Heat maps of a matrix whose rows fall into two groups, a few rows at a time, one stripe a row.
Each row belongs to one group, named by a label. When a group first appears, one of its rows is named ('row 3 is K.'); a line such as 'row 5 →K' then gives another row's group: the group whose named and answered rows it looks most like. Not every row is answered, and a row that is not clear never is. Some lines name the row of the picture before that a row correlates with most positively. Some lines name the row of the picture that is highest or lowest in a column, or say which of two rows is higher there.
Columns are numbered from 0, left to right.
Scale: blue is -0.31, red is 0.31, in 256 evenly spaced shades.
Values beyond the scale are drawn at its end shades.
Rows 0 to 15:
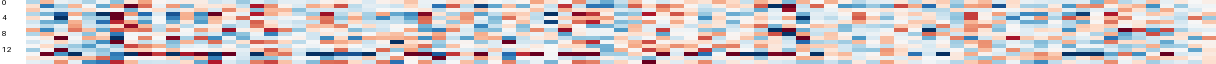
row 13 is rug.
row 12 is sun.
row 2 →rug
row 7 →rug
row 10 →sun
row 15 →sun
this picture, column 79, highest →7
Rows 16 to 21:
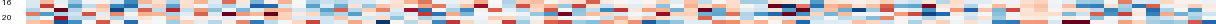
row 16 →rug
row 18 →sun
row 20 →sun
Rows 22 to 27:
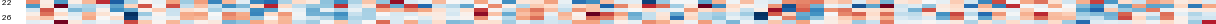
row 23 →sun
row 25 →rug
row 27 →sun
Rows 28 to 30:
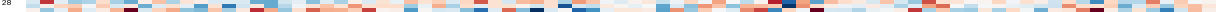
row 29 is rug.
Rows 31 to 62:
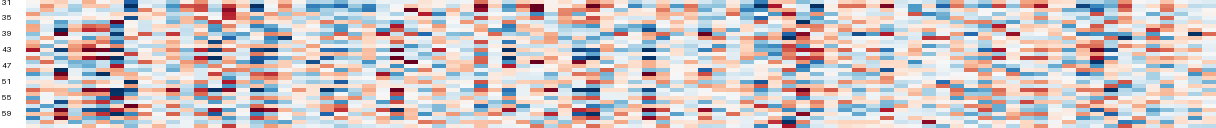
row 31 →rug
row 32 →rug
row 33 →rug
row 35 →rug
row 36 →sun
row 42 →rug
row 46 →rug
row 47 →sun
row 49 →sun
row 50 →sun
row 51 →rug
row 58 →sun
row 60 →sun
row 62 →rug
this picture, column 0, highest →43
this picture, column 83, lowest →39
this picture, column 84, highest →39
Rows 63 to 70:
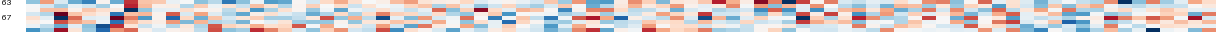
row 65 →rug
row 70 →sun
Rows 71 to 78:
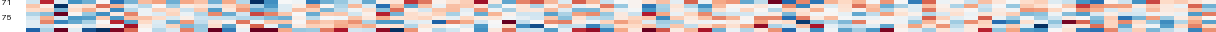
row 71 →rug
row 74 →sun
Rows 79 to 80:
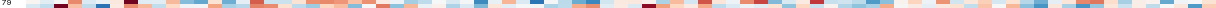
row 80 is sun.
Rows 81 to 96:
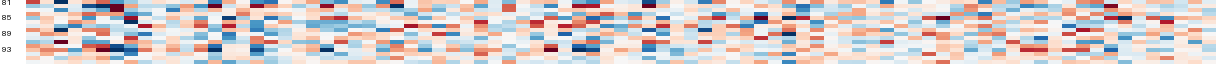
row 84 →rug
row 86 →rug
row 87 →rug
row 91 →sun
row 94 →rug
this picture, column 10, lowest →83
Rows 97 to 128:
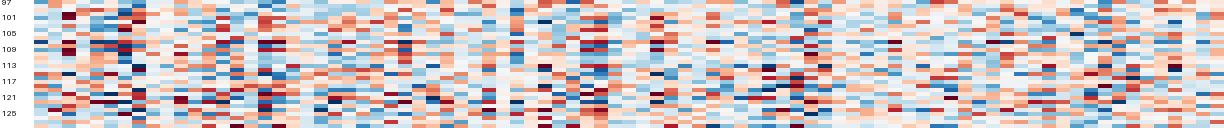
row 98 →rug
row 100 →sun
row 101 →sun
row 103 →sun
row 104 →sun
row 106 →rug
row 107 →sun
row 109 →sun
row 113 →rug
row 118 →rug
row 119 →rug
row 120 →sun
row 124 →rug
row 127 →sun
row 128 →rug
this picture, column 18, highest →113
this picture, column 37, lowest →120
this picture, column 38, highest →128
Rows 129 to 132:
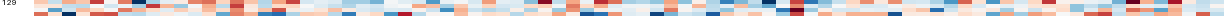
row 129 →rug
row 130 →rug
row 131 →rug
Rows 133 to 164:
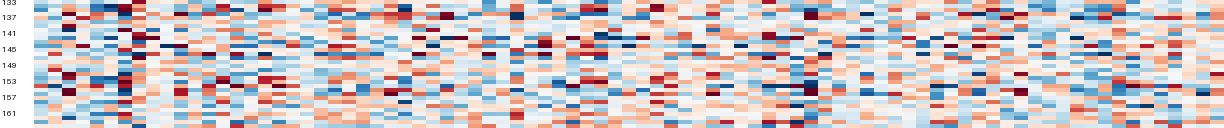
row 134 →sun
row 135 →sun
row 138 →sun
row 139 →sun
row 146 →rug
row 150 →rug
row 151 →sun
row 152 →sun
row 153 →sun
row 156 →sun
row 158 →sun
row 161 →sun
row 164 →rug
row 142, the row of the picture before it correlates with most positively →131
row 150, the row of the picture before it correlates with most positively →130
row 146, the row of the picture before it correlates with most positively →130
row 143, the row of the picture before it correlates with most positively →129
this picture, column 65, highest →144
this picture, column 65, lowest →154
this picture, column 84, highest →151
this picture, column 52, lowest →154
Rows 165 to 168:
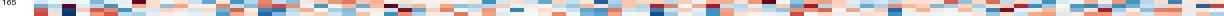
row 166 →sun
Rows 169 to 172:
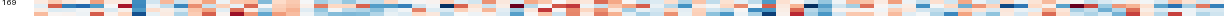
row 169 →rug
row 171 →rug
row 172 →rug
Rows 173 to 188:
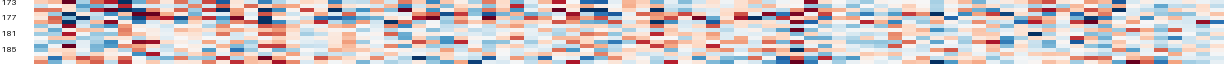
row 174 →sun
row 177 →rug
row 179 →sun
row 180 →rug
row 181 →sun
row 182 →sun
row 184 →sun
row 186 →rug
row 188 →rug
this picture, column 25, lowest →178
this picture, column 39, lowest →175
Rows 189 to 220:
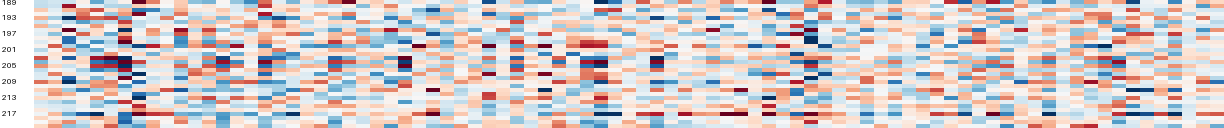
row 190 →sun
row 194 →sun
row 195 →rug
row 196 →sun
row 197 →rug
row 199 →sun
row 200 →rug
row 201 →sun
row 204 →sun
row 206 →sun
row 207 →rug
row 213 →rug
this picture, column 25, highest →196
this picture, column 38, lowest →202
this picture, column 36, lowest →211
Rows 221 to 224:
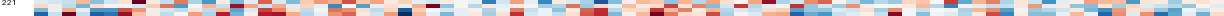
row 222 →rug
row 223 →sun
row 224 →sun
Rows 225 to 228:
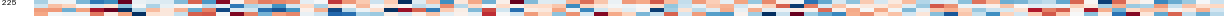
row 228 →rug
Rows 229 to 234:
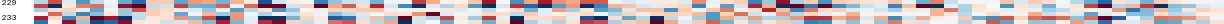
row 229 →rug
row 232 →rug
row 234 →sun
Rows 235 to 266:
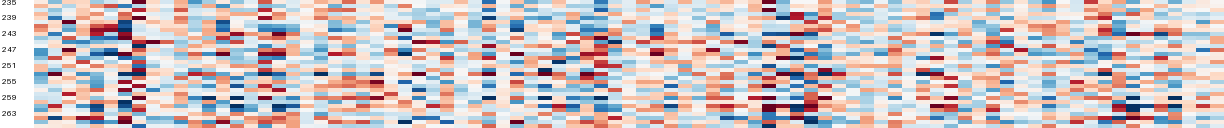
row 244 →sun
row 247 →sun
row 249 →rug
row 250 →sun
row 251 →rug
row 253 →rug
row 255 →sun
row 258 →sun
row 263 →rug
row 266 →rug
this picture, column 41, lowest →245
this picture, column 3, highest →264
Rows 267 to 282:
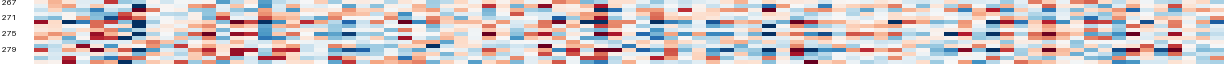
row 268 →rug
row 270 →sun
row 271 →sun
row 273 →rug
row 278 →rug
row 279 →rug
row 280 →rug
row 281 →sun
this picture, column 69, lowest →269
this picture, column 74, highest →267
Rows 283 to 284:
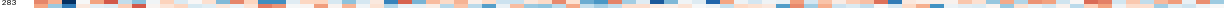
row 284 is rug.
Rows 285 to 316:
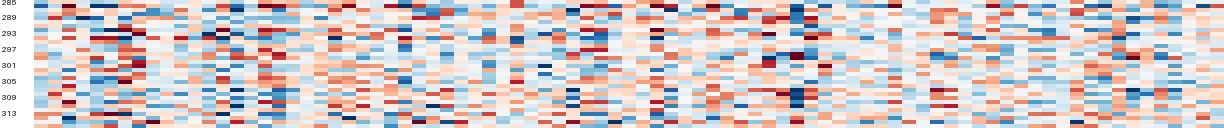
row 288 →rug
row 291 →sun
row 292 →sun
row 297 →sun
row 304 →sun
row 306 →sun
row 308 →rug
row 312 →sun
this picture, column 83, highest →314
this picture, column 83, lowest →286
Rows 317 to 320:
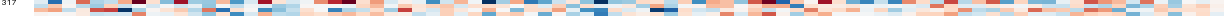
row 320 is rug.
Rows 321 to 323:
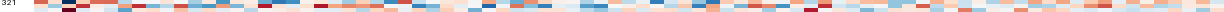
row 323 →sun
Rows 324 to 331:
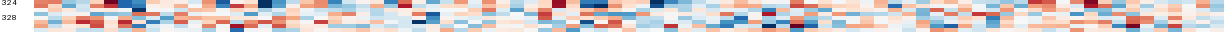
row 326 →rug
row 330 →rug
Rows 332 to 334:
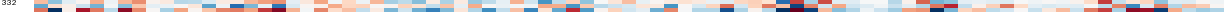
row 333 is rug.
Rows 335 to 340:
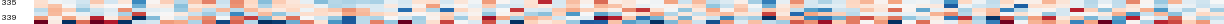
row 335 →rug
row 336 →rug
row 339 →rug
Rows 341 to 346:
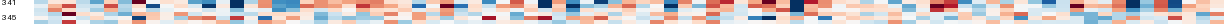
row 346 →sun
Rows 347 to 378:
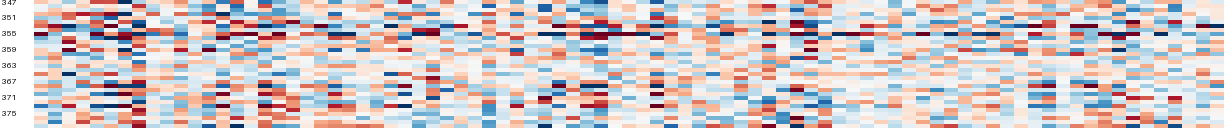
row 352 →rug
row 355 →rug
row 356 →sun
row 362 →rug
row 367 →sun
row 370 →sun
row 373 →sun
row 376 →rug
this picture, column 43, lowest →355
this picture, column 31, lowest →355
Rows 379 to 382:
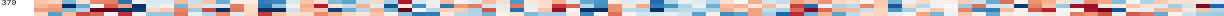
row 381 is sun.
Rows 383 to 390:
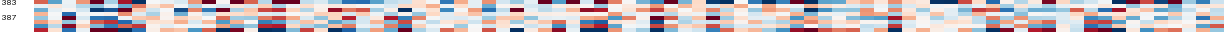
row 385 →sun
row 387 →sun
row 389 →sun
